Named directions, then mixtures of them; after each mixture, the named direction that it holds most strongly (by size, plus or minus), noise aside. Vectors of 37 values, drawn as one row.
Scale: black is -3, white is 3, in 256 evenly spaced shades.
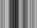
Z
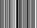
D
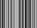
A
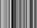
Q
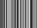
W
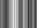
Z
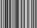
A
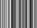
Q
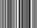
W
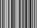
A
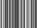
A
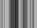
Z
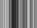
Z
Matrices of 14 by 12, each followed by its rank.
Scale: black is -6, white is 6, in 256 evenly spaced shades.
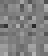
two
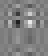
one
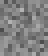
full rank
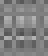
one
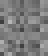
two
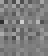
two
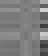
one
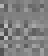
two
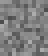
full rank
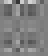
one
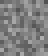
full rank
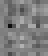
two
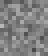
full rank
